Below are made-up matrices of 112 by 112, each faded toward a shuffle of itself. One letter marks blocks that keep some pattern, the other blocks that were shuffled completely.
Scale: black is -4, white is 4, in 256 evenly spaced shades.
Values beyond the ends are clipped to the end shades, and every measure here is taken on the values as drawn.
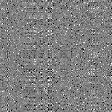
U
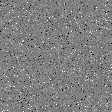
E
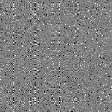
U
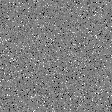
E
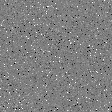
E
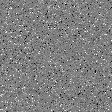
E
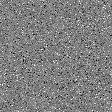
E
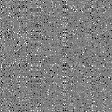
U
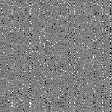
U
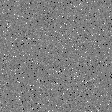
E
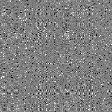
U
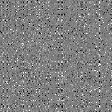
U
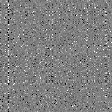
U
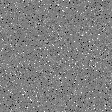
E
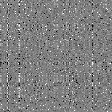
U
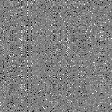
U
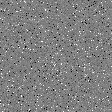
E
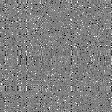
U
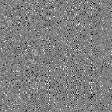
U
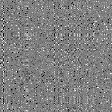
U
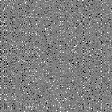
U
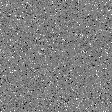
E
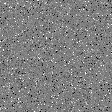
E
